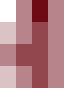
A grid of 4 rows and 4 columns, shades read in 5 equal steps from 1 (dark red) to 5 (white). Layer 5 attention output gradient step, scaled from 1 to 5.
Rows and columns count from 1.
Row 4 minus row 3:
1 1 0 0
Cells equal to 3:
8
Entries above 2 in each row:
3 3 2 3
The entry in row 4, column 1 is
4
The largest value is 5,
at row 1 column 1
